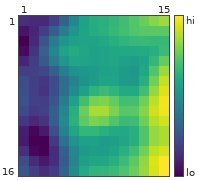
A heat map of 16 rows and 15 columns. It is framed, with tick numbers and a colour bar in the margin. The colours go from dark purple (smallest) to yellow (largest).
Slope: up to the right. Ninth with the highest average: bottom right. Ninth with the lowest average: bottom left. Calmest part: top middle.
